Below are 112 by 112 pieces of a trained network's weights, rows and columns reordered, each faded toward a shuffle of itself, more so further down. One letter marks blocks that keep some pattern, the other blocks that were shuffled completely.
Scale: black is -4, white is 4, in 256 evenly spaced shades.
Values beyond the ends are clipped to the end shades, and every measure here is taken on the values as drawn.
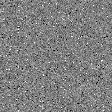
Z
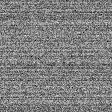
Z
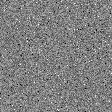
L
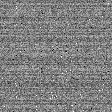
Z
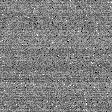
Z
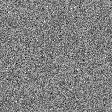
Z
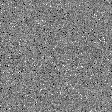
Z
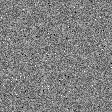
L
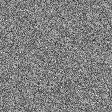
Z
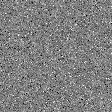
L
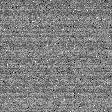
Z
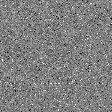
Z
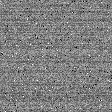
Z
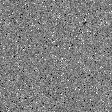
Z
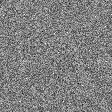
Z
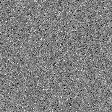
L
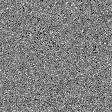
L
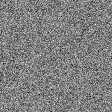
L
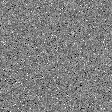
L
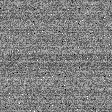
Z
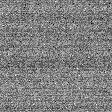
Z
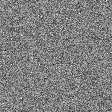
L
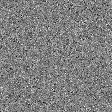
L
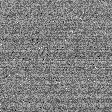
Z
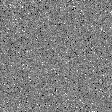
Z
